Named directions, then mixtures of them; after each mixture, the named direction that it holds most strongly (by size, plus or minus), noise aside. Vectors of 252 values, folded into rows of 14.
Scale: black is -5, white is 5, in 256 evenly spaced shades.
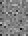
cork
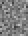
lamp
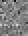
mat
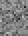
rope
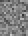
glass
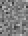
lamp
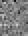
mat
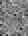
cork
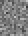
lamp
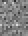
mat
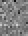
mat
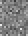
cork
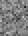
rope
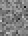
rope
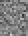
glass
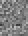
lamp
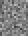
lamp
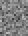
rope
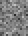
rope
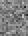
rope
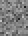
rope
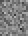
glass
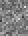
rope
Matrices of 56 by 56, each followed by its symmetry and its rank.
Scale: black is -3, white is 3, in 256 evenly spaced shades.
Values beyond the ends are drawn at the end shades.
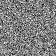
antisymmetric, full rank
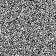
antisymmetric, full rank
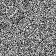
symmetric, full rank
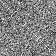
symmetric, full rank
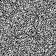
symmetric, full rank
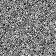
symmetric, full rank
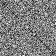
symmetric, full rank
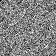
symmetric, full rank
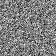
antisymmetric, full rank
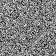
symmetric, full rank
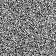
antisymmetric, full rank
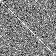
symmetric, full rank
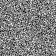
antisymmetric, full rank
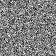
antisymmetric, full rank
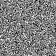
antisymmetric, full rank
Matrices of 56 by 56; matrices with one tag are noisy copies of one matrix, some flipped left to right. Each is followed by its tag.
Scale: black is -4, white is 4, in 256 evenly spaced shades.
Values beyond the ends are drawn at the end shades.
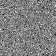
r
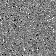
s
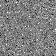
r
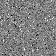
s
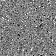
s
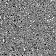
s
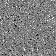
s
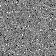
r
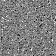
s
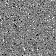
s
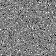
r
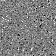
s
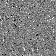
s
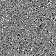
s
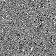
s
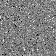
s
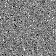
s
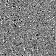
s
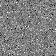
r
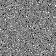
r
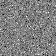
r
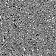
s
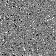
s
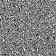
s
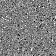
s
